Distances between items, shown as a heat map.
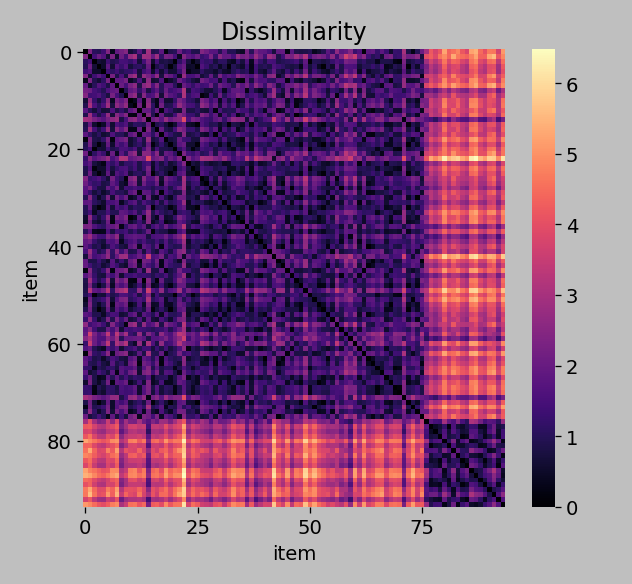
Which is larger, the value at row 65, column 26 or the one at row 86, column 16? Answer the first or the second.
the second
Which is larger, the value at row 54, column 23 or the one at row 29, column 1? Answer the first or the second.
the second
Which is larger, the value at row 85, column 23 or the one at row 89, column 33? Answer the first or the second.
the second
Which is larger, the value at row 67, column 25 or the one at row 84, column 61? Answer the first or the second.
the second
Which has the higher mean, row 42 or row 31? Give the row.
42
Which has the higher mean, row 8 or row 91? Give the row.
91
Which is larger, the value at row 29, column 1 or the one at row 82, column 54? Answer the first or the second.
the second
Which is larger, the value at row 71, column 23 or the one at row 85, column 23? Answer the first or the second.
the second
